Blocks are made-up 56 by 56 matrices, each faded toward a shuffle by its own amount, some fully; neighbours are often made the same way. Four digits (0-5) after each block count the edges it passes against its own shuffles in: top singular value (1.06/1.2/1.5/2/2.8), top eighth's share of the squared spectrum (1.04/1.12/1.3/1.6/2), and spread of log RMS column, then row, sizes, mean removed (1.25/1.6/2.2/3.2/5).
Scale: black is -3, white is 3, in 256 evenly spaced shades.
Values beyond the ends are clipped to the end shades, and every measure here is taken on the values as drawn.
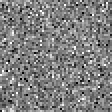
0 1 1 0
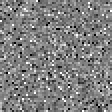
2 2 0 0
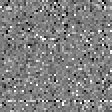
3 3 1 2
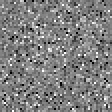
1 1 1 0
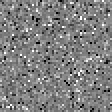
1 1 0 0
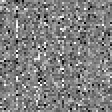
1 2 3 0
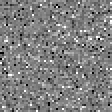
0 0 0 0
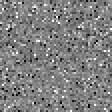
0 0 0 0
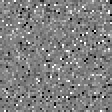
1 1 0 0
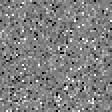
1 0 0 0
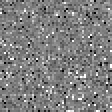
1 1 0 1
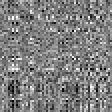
4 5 3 3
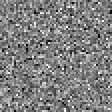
2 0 0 0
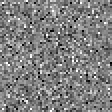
0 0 0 0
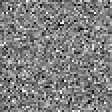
0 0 0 0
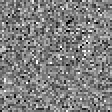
3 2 0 1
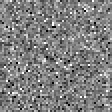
0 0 0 0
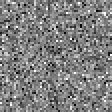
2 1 0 0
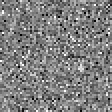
2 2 0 0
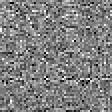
3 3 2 2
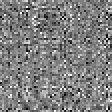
4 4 2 2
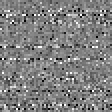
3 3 0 3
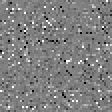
1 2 0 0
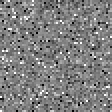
1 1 0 0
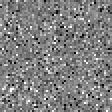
2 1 0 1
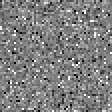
2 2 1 0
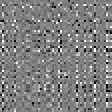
5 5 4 3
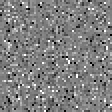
3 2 0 0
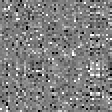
4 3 2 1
